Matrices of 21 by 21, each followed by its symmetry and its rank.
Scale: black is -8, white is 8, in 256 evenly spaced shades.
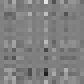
neither, rank two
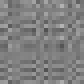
neither, rank two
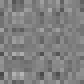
neither, rank two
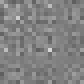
symmetric, rank three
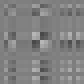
symmetric, rank one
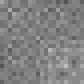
symmetric, rank three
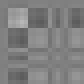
symmetric, rank one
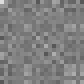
symmetric, rank three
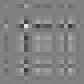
symmetric, rank one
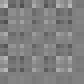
symmetric, rank one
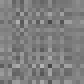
neither, rank two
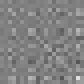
symmetric, rank three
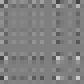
symmetric, rank one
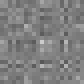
symmetric, rank three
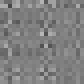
neither, rank two
